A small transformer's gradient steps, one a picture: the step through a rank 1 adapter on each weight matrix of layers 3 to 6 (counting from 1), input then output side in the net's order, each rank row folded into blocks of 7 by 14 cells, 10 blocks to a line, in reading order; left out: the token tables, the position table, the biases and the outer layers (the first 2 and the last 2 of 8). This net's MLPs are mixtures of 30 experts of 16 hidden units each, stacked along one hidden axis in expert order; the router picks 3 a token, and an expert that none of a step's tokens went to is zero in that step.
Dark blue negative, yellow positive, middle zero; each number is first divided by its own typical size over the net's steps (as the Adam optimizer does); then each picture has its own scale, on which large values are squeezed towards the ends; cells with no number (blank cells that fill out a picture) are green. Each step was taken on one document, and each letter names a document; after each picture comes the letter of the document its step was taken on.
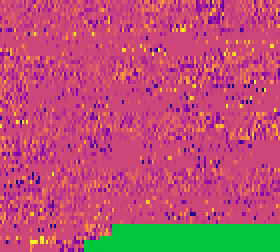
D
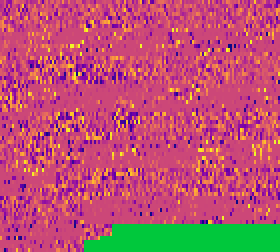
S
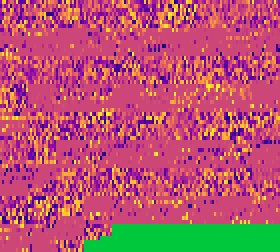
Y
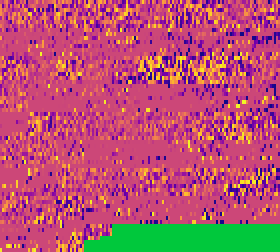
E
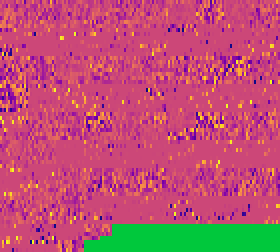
D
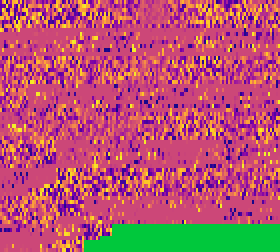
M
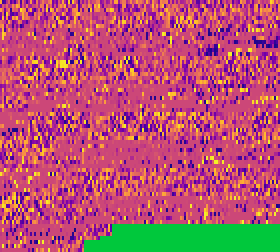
E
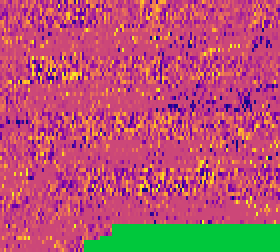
S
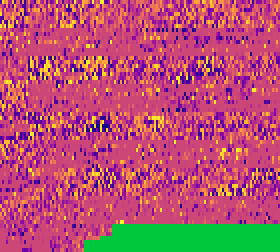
Y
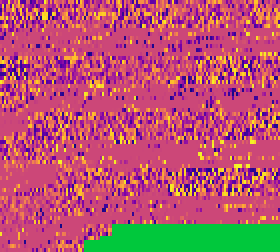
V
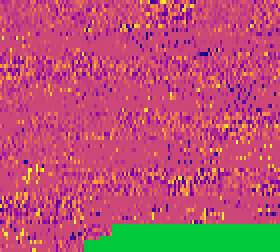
E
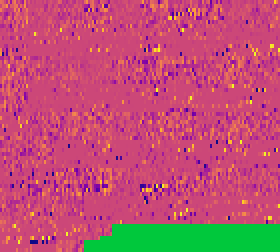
D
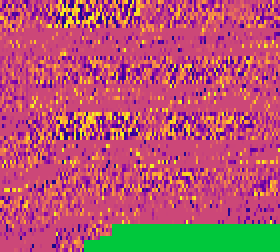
M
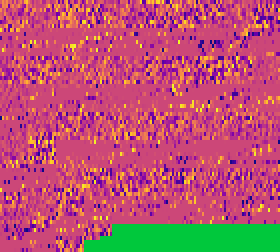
S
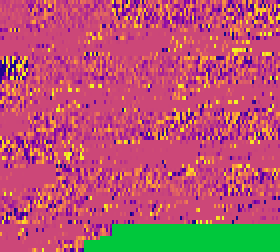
V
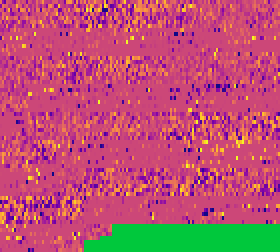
E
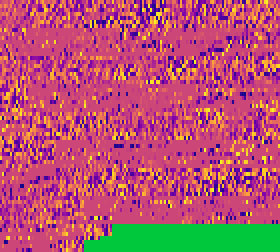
Y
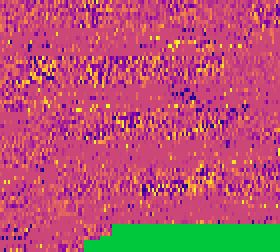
S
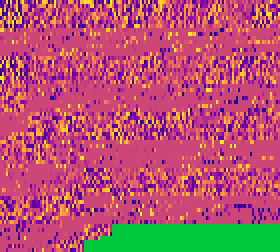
V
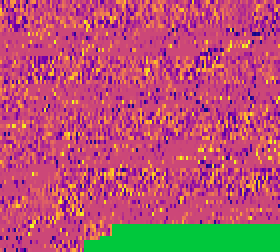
S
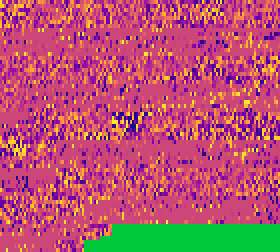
M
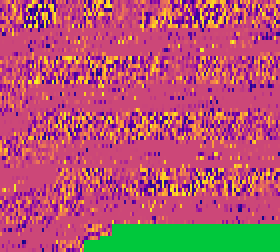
V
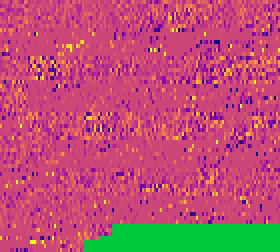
D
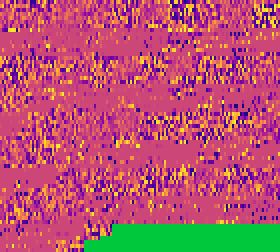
V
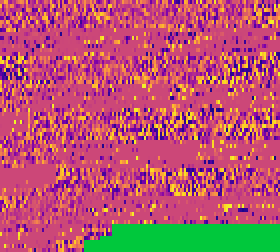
V
